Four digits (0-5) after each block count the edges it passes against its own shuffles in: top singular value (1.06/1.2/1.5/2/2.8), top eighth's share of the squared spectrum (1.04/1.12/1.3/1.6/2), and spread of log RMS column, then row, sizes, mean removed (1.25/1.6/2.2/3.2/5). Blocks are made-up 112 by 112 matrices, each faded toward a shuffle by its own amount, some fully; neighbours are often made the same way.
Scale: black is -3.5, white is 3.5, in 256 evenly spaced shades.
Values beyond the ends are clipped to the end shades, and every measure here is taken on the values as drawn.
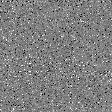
1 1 0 1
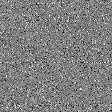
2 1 0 1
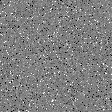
0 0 0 0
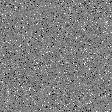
1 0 0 0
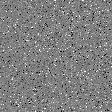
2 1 0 0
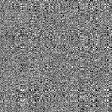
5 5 3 3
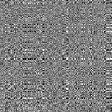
5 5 4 4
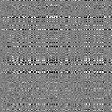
5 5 3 4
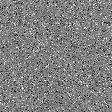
2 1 0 0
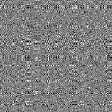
5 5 3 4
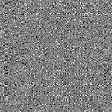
4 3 2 3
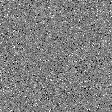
2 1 0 0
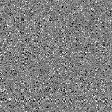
4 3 2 2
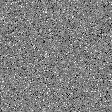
0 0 0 0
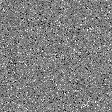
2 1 0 0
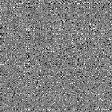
4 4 2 3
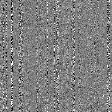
2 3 4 0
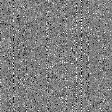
2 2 3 0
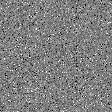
0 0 1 0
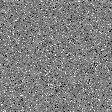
0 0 0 0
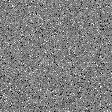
0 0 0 0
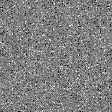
1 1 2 0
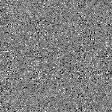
1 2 2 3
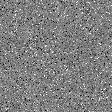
0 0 0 0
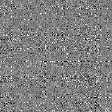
2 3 4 4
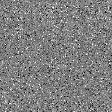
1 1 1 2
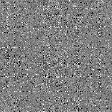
2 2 3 3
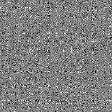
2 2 3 3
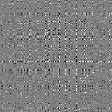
5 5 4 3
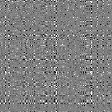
5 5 4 4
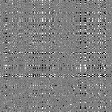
5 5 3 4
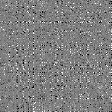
4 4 3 3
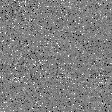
3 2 1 1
